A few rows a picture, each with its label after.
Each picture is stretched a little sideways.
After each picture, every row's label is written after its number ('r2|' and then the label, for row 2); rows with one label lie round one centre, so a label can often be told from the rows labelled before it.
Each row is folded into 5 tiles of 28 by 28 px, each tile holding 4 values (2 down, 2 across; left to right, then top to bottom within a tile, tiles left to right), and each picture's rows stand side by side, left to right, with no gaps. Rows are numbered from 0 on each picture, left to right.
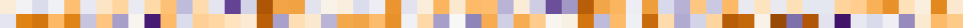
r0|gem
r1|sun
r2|gem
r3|sun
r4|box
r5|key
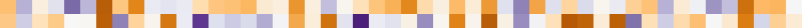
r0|sun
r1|key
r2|key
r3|box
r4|sun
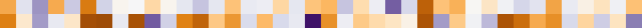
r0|box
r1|gem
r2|sun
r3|gem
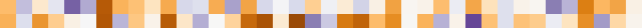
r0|sun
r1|box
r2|gem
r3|sun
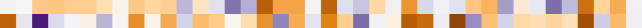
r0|key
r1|sun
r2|box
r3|sun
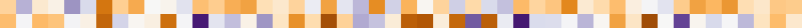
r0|sun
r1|key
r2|box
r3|key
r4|key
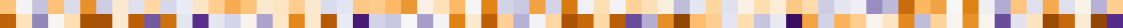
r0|box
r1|key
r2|key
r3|box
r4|gem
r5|sun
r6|box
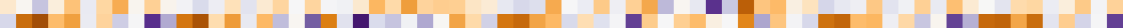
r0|gem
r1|gem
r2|key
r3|gem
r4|sun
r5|gem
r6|gem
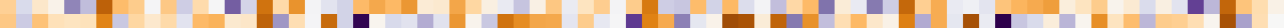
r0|sun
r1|sun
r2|key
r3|gem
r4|box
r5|sun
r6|key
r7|sun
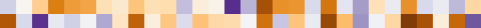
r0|key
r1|sun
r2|box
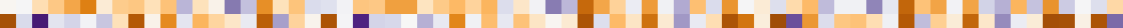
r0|key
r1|sun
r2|key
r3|sun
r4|box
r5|sun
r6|box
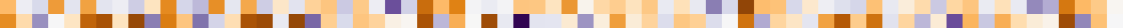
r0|box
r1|box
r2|sun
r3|key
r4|sun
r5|gem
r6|sun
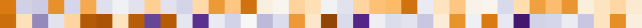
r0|box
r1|key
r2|key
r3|key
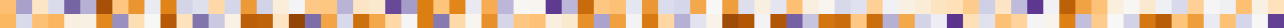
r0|sun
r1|box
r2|sun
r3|sun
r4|box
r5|gem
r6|sun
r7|gem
